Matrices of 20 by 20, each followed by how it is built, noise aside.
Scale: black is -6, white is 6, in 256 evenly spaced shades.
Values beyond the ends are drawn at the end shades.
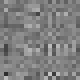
low rank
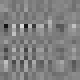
low rank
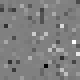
sparse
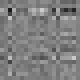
low rank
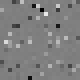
sparse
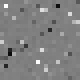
sparse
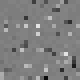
sparse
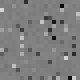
sparse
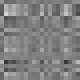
low rank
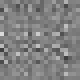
low rank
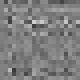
low rank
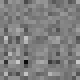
low rank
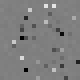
sparse
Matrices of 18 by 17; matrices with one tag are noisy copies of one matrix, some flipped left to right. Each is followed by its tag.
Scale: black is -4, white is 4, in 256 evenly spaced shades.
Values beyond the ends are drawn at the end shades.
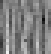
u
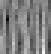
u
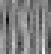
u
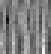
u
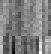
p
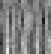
u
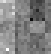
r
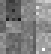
r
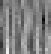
u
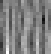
u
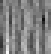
u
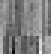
p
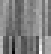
p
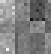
r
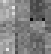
r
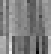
p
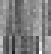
p
